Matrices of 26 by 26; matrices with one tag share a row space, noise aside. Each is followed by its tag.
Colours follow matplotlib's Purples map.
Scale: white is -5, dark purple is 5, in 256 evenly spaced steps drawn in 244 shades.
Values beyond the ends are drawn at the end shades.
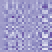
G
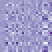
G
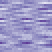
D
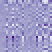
G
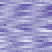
D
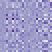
G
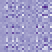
G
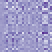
G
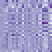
G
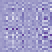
G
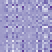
G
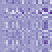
G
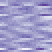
D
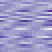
D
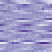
D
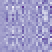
G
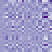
G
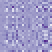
G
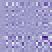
G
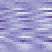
D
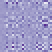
G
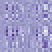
G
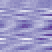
D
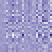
G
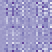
G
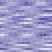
D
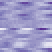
D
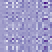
G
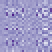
G
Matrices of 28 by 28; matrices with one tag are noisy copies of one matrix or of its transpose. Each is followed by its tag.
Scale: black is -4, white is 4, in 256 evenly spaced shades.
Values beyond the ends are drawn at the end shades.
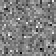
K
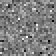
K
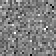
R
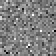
R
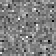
K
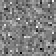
K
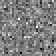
K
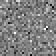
R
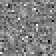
K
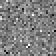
R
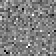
R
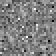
K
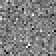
R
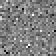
R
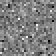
K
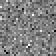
R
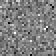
R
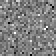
R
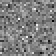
K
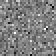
R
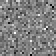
R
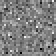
K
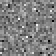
K
